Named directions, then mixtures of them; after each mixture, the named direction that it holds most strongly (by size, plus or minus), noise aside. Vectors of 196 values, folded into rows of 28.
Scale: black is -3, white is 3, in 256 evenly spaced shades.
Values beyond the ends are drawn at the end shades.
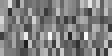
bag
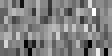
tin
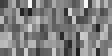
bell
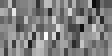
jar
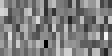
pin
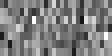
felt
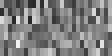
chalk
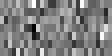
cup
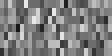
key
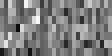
key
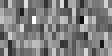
felt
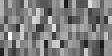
key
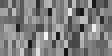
jar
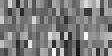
bag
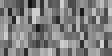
chalk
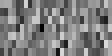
key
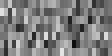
jar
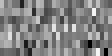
tin
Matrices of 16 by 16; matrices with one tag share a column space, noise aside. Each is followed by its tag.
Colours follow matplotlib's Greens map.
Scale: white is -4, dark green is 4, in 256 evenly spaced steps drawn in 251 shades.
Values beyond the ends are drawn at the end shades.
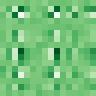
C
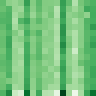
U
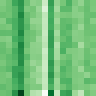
U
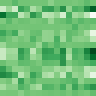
C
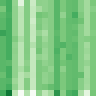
U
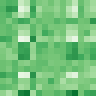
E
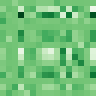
C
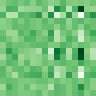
C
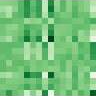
E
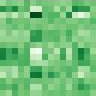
C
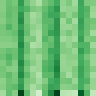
U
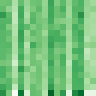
U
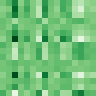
E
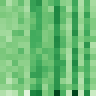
U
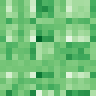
E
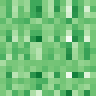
E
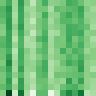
U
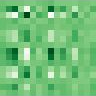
C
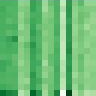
U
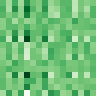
E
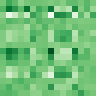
C
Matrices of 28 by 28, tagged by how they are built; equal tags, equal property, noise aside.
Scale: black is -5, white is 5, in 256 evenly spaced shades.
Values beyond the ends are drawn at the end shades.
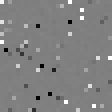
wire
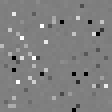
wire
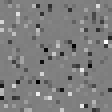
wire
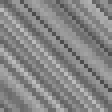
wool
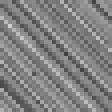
wool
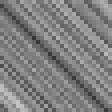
wool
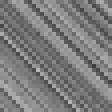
wool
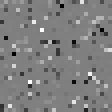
wire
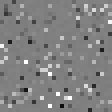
wire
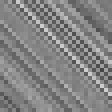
wool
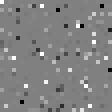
wire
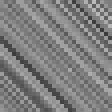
wool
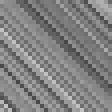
wool
